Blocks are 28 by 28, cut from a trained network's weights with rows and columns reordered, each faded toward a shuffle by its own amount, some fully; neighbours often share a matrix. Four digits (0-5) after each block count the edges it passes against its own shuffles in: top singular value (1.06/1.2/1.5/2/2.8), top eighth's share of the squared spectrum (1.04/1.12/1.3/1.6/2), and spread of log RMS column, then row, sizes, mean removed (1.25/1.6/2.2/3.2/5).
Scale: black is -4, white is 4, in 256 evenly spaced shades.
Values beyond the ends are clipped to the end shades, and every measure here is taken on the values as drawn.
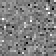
0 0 0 0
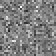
1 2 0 1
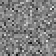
0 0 0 0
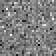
0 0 0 0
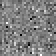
0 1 0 0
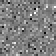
0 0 0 0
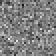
0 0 0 0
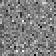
0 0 0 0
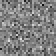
0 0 0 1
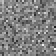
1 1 0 0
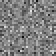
2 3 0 1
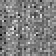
2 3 1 2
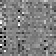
2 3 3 0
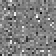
2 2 1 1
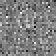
1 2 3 0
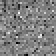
1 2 1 0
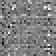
2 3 2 0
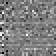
2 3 2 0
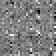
2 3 3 0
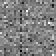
1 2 2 0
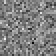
0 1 0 0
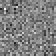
2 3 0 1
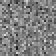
2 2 1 0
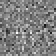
2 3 0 1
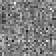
2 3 0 0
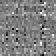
2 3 2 0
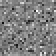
0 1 0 0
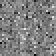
1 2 0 1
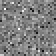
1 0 0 0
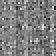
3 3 0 2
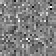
1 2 0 1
